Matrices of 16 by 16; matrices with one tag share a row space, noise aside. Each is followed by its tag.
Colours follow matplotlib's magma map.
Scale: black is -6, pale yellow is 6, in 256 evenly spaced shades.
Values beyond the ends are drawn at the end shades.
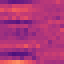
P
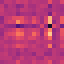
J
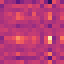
J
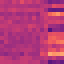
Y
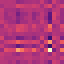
J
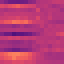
P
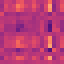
J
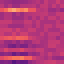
P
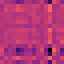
J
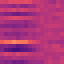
P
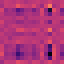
J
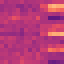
Y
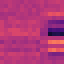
Y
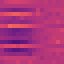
P
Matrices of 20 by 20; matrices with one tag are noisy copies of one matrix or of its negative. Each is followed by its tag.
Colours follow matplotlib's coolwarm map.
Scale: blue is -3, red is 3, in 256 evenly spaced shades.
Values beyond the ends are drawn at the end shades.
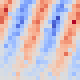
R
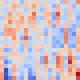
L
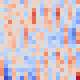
L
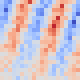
R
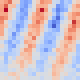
R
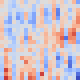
L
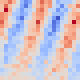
R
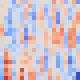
L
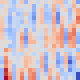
L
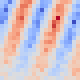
R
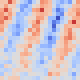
R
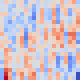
L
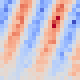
R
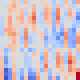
L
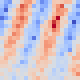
R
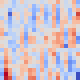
L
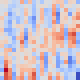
L
